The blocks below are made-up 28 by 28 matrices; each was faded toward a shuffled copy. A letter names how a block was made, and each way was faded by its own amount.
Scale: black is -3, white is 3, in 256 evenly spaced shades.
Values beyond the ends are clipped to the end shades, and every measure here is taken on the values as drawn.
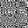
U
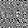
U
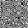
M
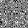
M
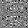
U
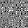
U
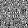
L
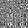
U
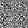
U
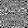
U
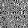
M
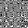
U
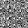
L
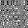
U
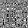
M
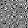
U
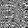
M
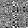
U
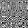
U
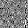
L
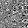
L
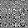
U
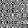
U
